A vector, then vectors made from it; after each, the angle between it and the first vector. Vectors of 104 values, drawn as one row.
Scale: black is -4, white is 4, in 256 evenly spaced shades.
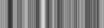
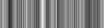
nearly parallel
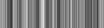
nearly parallel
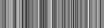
partly opposed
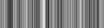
nearly parallel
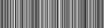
orthogonal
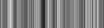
nearly opposite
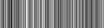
partly aligned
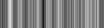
nearly opposite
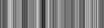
nearly opposite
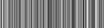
orthogonal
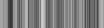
nearly parallel
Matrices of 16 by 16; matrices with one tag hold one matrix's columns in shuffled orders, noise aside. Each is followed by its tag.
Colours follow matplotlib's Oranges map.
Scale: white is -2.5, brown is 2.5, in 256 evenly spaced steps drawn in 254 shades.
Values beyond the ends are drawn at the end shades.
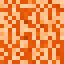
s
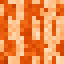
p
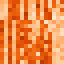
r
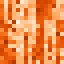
r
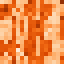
p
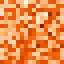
s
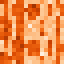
p
